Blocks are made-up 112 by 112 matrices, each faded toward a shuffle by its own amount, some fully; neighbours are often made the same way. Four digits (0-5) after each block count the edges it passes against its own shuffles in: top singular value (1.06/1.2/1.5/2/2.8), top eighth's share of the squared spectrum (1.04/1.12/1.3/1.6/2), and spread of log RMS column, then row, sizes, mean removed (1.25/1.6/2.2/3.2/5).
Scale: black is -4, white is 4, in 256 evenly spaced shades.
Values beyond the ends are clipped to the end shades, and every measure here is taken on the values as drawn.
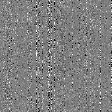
2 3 4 0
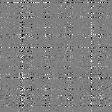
3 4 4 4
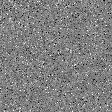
0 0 0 0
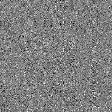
3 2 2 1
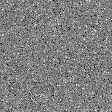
0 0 0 0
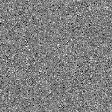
3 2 2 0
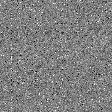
2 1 1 0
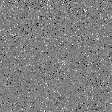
3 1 0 1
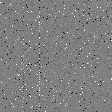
3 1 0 0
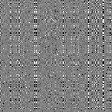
5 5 4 3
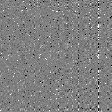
5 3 2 1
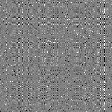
5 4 3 3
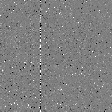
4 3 1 0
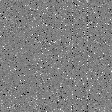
3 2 1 0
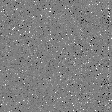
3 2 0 0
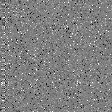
4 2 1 0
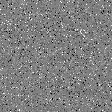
3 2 0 0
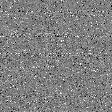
2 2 0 2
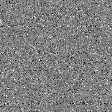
1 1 0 3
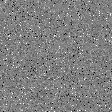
0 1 0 1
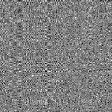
5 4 3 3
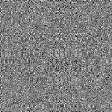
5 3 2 2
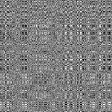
5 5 4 4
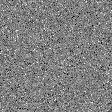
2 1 0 0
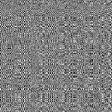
5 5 4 4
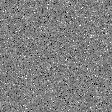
0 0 0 0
